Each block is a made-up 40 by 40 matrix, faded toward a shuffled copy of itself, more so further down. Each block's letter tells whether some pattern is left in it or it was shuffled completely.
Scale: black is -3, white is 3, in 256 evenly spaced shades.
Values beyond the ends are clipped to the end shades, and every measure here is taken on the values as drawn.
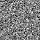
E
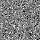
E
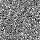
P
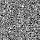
E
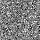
P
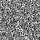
E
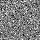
P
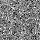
E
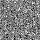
P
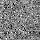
E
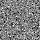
P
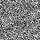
P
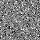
P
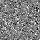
E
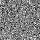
E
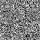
E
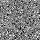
P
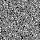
P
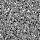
P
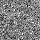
P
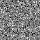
E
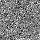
P
